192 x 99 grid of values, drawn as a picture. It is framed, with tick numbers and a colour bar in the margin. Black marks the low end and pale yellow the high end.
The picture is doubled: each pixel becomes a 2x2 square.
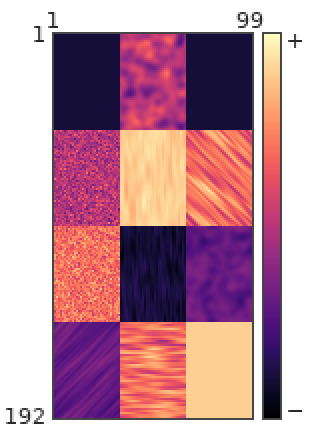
The table splits into 4 rows of 3 panels. Panel 1,1: very low, flat. Panel 1,2: middling, blotchy. Panel 1,3: very low, flat. Panel 2,1: middling, fine-grained. Panel 2,2: very high, streaked downward, faint in contrast. Panel 2,3: high, slanting down to the right. Panel 3,1: high, fine-grained. Panel 3,2: very low, streaked downward, faint in contrast. Panel 3,3: low, blotchy, faint in contrast. Panel 4,1: low, slanting up to the right, faint in contrast. Panel 4,2: high, streaked across. Panel 4,3: very high, flat.
